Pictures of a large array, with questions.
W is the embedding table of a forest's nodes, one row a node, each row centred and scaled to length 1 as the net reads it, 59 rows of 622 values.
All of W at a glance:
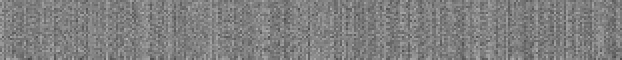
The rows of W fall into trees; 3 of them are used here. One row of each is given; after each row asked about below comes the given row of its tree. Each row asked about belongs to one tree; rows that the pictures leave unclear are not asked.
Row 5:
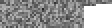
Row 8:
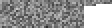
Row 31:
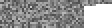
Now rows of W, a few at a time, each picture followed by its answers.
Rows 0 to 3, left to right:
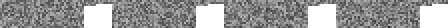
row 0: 8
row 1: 31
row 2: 5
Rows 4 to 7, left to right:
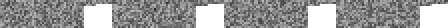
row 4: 8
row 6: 8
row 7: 5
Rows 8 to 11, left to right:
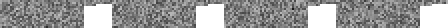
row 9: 8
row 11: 31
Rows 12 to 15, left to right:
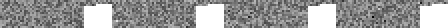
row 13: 8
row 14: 5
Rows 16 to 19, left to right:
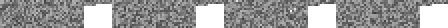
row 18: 5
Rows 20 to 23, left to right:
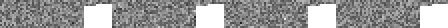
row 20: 5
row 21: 31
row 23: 8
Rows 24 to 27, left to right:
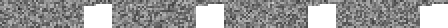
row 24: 5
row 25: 8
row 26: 31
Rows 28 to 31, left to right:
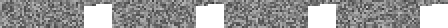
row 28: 8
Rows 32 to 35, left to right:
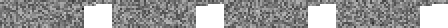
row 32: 31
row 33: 5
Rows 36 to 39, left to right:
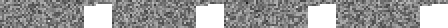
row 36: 31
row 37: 31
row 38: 5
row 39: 8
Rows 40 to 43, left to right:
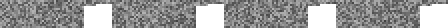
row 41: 31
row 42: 8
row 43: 8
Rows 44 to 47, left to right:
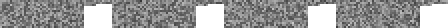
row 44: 8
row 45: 8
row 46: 5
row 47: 31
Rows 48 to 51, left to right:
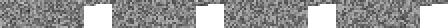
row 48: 8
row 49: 5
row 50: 5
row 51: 5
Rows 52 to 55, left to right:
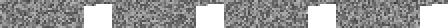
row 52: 8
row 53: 31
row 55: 5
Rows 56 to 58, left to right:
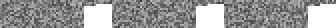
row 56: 8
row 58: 8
